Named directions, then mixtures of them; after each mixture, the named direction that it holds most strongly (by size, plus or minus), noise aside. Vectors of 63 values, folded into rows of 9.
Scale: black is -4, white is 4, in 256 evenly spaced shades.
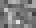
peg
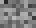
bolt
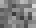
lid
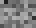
bolt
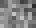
lid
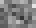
lid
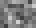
peg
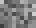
lid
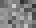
lid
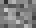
peg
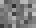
lid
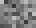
bolt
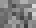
lid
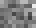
lid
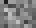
peg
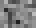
peg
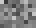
bolt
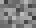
bolt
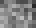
lid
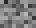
bolt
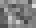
peg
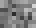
lid
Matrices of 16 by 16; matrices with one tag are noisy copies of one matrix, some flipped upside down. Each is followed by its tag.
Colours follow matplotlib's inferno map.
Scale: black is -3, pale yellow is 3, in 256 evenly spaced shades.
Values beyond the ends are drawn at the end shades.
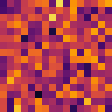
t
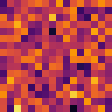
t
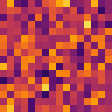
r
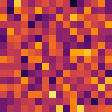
t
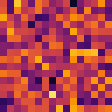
t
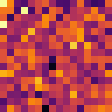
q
